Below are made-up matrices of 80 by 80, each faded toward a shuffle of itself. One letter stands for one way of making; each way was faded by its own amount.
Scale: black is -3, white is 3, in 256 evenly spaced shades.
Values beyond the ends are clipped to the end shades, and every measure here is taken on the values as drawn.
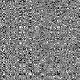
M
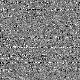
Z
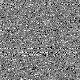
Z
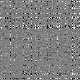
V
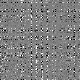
V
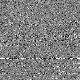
Z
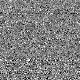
Z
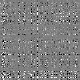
V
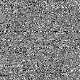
Z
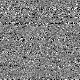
Z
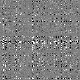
V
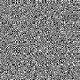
M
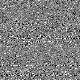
Z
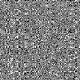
M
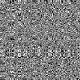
M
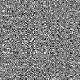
M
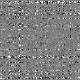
V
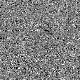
Z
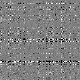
V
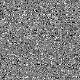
Z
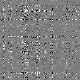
V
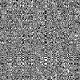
M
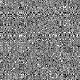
M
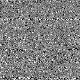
Z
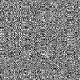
M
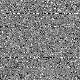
Z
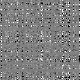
V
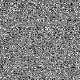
Z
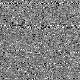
Z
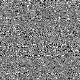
Z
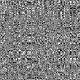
M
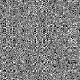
M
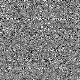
Z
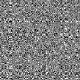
M
